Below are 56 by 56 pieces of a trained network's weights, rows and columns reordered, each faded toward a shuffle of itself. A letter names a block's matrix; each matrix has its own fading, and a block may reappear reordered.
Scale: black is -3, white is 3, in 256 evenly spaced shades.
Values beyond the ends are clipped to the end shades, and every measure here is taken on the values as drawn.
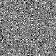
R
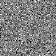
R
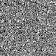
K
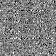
K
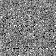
K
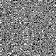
R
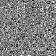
R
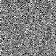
R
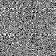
R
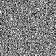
K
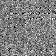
K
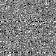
K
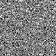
R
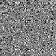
R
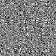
R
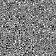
R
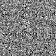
K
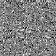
R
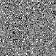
R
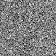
K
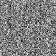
K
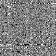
K
